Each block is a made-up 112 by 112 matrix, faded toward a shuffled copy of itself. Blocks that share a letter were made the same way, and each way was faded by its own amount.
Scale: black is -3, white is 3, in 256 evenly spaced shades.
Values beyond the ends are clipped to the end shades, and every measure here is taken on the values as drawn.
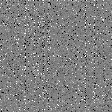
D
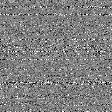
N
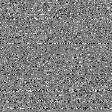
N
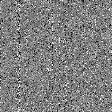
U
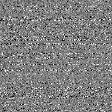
N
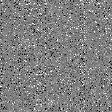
D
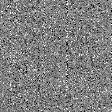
U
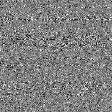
N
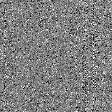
U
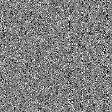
U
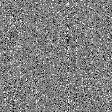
U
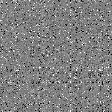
D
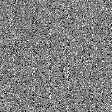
U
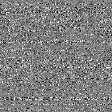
N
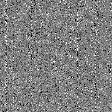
U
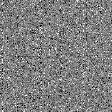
U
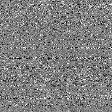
N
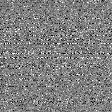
N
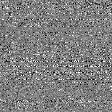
N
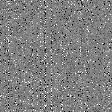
D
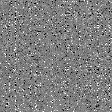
D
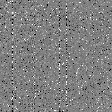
D
